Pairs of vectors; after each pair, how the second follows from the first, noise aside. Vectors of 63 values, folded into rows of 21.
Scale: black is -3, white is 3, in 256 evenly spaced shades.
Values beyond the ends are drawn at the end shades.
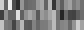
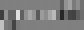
partly zeroed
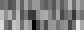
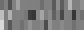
partly zeroed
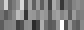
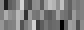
sign-scrambled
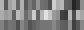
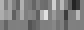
partly zeroed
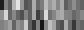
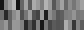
sign-scrambled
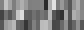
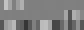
partly zeroed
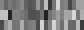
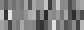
sign-scrambled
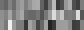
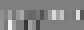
partly zeroed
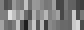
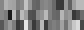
sign-scrambled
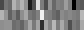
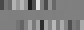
partly zeroed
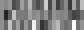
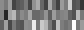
sign-scrambled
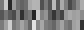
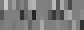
partly zeroed
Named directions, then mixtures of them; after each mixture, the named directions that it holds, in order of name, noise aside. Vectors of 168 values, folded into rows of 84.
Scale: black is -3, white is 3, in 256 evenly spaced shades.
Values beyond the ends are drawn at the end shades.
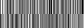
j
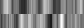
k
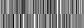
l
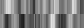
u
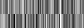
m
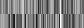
m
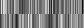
j, k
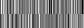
j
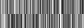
j, m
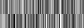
m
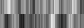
u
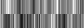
l, u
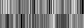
j, u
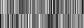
j, k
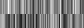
m, u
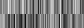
m, u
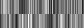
j, k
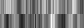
u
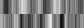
k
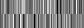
l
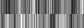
j, u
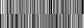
j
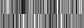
k, l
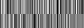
j, l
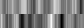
k, u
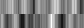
k, u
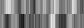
u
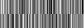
j, l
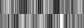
k, m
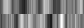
k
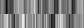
m, u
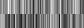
m, u
